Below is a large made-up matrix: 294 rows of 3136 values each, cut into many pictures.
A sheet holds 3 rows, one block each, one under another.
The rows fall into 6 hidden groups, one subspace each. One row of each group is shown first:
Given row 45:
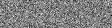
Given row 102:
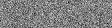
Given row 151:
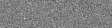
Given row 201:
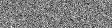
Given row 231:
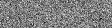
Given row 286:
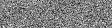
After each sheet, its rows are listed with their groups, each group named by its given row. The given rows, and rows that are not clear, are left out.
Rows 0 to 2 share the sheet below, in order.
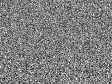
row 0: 201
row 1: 231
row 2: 231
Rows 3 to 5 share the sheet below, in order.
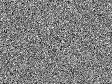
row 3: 102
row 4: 201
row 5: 286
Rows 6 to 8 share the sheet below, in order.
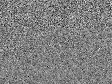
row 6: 286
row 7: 286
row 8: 231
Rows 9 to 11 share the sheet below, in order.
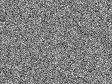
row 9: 231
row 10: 151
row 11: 45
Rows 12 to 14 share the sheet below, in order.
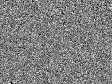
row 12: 201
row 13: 201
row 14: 201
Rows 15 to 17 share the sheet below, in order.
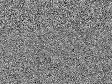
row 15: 45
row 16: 45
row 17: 45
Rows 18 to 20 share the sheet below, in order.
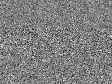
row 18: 151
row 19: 201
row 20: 201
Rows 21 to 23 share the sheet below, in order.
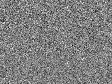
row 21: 231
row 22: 151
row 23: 231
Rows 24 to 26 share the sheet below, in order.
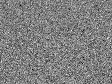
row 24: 45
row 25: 231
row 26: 102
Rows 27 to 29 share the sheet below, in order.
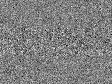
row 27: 286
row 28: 45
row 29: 45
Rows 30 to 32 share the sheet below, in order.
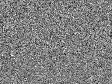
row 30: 286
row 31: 201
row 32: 286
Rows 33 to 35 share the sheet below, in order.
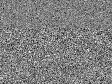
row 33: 201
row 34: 151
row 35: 286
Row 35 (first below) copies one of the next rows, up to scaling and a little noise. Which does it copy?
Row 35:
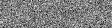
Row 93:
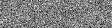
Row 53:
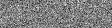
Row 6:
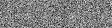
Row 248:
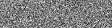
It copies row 93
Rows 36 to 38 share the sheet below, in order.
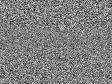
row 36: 102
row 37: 231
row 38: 231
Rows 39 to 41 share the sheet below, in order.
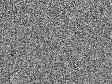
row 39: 286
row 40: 201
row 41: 102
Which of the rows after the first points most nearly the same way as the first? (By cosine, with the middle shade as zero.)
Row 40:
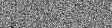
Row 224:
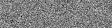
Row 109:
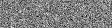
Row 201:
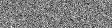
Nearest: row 224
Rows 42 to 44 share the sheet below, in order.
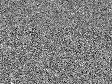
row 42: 102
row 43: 201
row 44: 201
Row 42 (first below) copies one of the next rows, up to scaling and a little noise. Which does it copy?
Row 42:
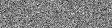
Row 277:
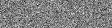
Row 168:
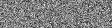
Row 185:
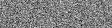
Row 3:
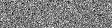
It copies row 277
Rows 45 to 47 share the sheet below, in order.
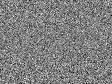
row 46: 231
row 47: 286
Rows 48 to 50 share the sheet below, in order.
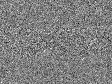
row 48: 151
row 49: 231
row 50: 231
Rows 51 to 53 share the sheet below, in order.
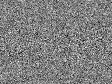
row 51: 45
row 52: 231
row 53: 286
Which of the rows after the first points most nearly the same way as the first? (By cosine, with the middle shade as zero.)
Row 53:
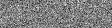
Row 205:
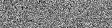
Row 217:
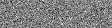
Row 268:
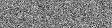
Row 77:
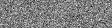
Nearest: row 205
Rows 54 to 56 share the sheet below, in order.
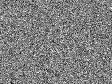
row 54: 201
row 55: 102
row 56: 201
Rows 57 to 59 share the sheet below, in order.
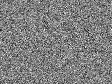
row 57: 201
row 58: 151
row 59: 151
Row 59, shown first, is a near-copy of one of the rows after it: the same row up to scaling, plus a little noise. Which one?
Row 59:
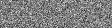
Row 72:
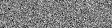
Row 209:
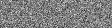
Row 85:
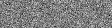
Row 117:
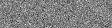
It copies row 209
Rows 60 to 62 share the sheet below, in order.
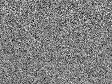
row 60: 45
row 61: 286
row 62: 231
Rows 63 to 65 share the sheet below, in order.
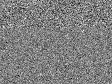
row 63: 286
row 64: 231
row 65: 286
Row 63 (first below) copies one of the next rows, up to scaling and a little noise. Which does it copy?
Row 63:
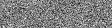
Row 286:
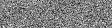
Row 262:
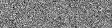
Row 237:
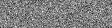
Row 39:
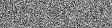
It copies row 286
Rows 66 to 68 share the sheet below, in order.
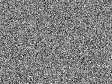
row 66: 45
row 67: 231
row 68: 231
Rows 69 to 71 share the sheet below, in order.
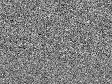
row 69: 151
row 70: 201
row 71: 231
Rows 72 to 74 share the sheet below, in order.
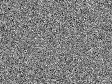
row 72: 151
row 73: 286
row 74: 45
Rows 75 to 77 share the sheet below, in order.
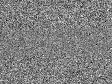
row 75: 231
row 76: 102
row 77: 286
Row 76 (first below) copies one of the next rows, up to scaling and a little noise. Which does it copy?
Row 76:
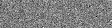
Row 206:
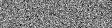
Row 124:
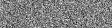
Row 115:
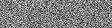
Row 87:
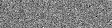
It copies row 87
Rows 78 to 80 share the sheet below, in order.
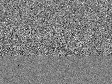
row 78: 231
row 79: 45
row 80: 286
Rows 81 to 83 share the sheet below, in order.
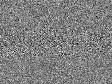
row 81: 286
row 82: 286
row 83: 102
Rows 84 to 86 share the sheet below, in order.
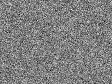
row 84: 151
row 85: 151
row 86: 45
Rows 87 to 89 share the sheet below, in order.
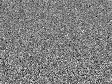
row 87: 102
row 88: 231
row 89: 45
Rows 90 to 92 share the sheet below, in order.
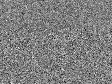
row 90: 45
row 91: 286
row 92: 201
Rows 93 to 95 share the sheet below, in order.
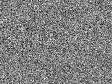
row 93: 286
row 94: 45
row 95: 231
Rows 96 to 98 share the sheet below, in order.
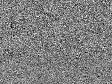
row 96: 201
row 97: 286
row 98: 45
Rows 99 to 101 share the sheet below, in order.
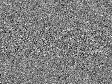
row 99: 151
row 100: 151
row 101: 45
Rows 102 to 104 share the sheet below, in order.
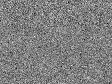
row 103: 286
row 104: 151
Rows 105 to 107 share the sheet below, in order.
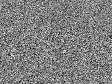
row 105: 45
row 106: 201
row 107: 102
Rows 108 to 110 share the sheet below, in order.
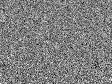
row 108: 231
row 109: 201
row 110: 45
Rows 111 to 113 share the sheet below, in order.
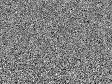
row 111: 151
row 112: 102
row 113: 286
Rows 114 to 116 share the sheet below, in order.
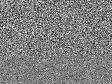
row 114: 286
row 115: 102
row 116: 201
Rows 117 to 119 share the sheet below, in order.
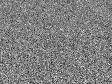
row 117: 151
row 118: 231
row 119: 102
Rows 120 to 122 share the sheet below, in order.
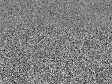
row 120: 102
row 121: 231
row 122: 102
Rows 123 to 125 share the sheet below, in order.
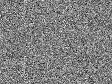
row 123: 45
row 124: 102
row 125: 45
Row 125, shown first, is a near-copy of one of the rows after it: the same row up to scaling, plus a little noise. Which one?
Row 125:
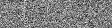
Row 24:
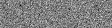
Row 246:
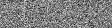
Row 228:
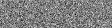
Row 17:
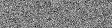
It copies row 246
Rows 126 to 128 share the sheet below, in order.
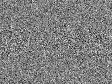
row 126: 201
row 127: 151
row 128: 231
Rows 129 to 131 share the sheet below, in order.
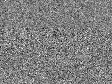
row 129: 45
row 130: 45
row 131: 231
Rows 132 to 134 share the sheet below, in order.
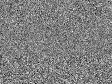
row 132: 151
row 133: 45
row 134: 102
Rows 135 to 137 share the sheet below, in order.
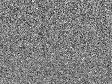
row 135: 201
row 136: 201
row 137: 231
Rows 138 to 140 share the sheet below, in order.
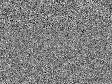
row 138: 151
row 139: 231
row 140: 151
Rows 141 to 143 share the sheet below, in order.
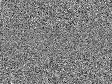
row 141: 102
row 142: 45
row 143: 201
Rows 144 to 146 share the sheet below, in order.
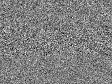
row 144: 151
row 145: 151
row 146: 151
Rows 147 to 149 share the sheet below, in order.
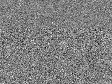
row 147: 45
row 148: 151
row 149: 151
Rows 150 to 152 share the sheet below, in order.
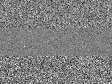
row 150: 231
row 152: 151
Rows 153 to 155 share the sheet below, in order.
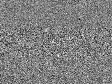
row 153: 102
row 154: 102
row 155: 45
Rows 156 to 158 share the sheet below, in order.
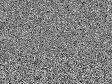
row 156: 231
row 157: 45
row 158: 231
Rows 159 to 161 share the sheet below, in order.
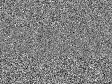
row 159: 102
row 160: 151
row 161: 151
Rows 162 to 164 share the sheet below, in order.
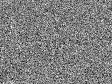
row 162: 201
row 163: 231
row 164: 286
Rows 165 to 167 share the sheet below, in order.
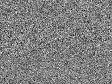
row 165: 151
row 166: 151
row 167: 231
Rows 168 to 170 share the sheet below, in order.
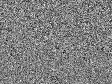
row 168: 102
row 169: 201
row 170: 102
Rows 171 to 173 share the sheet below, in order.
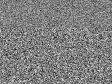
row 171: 201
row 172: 286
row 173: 102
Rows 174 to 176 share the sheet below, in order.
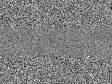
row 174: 201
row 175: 102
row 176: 45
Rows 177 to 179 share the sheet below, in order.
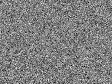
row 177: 151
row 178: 102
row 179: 151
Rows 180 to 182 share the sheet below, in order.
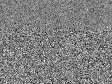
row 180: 151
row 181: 286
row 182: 102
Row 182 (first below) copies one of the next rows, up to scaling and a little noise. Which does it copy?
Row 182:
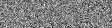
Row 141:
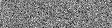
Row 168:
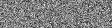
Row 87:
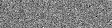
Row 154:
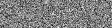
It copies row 168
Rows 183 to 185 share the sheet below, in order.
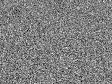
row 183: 286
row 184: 102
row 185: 102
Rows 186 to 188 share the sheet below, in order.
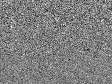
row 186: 201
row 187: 151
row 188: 45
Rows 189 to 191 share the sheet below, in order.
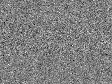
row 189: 231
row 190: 151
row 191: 151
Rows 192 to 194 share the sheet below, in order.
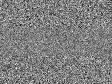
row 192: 102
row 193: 45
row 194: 151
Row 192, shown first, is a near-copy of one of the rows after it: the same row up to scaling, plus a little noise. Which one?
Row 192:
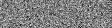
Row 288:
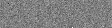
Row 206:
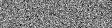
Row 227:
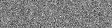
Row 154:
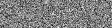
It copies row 206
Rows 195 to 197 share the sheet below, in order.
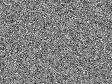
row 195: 151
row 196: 231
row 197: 102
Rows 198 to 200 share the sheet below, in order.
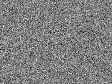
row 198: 286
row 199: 151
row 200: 151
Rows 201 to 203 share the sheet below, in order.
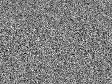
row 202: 102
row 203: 102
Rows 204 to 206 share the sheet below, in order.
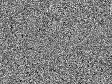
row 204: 201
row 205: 286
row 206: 102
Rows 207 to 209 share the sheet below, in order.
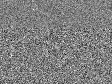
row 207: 201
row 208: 201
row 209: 151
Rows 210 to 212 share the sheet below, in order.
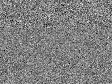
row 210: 151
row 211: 231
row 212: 286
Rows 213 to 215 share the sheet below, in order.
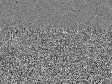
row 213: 151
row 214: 286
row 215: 286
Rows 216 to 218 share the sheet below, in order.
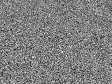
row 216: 151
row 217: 286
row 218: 201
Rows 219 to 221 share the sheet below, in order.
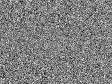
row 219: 45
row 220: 231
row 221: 231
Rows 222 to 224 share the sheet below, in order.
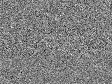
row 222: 201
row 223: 231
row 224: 151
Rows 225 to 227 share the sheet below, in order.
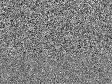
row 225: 151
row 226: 201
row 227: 102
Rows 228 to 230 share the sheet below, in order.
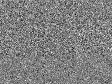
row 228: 45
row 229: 102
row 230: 151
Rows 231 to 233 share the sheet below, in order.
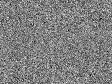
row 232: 102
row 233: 45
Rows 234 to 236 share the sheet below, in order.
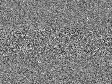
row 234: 102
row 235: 286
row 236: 201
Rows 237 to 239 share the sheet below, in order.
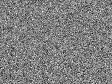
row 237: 286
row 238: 201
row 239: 201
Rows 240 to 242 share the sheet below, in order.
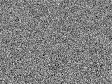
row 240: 286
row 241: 151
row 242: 286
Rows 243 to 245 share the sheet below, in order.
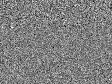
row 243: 201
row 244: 286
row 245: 102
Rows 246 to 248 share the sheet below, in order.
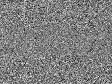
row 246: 45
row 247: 286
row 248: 286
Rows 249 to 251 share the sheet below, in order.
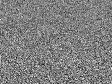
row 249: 286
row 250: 102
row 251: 102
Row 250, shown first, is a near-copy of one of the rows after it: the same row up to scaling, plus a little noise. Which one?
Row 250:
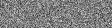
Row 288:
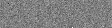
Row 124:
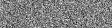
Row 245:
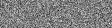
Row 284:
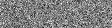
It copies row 245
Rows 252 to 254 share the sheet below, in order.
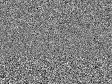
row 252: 201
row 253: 102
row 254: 231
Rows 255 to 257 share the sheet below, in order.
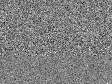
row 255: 231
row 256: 45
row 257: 151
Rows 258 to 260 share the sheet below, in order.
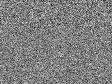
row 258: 102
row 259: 286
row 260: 286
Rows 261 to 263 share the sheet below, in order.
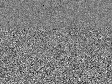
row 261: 102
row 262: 286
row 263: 231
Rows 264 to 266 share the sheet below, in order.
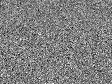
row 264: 102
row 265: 201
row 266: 102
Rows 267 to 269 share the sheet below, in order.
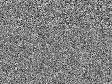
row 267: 201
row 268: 201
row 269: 151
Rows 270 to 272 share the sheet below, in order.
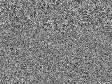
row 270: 102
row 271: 151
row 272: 45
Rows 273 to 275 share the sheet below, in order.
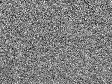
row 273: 151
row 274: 286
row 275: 45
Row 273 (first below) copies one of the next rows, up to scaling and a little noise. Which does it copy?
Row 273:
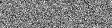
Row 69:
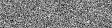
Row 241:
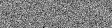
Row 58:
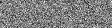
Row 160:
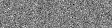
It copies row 58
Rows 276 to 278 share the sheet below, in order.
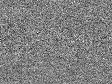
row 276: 286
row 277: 102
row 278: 286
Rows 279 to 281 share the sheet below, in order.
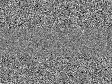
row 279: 231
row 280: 231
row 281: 201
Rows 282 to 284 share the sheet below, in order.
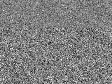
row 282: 151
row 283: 151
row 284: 102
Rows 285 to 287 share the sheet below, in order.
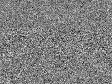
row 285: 231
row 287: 151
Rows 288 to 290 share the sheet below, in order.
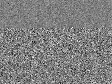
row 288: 102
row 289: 102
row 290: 201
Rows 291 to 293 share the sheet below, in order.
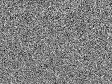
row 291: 286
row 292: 231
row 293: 201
